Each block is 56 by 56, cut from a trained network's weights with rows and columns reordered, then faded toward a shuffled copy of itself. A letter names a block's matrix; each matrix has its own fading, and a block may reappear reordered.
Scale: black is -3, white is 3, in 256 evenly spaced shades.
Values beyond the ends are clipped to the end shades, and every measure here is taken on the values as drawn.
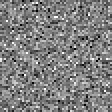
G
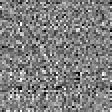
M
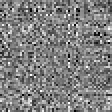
M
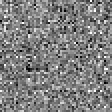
M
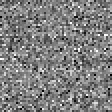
G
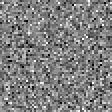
G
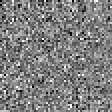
M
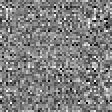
M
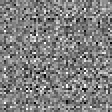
M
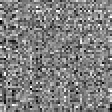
M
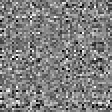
M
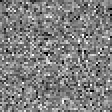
G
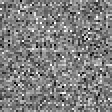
G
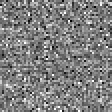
G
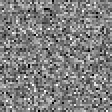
G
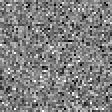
G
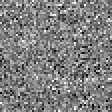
G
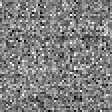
G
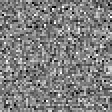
G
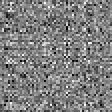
M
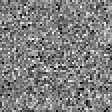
G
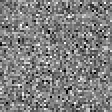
G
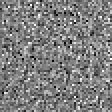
G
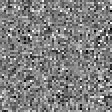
M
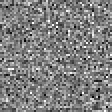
G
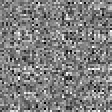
M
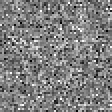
G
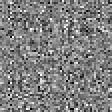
M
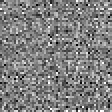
M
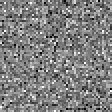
G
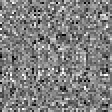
M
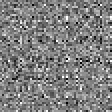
M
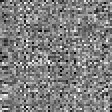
M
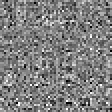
M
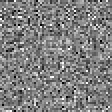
M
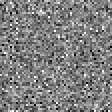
G
